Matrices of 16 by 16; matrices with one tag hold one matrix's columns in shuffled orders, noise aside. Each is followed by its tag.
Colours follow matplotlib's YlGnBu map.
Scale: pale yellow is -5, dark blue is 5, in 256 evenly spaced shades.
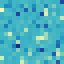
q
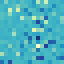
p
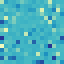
p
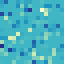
q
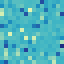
q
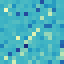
q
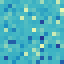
p
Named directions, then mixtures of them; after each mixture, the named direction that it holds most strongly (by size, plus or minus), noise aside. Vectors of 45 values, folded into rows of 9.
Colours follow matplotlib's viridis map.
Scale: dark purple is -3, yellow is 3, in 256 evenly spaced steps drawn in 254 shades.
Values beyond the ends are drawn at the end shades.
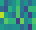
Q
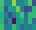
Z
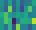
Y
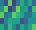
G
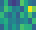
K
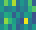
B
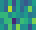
Y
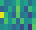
Q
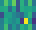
B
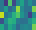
G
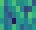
Z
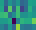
Y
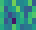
Z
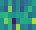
Y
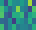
Z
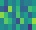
Q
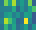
B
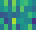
Y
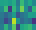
Y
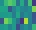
B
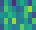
Z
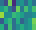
G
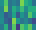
Y
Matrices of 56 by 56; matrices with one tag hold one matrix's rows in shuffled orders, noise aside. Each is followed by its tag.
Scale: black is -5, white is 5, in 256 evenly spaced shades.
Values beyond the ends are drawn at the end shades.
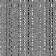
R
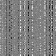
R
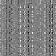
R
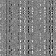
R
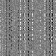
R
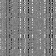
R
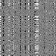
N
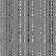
R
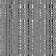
R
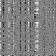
N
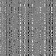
R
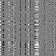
N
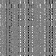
R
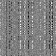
R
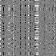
N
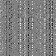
R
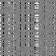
N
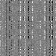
R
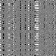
N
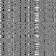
N
